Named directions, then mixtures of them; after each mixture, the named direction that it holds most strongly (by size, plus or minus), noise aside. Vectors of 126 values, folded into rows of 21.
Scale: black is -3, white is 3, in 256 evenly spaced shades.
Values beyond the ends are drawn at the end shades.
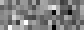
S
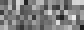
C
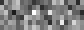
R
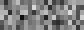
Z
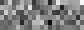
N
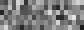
C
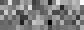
N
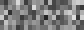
Z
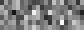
R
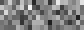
N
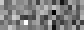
S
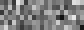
C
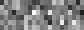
R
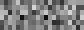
Z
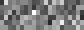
Z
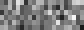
C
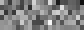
N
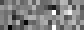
S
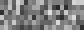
C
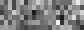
C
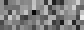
Z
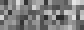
C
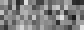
C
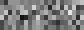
Z
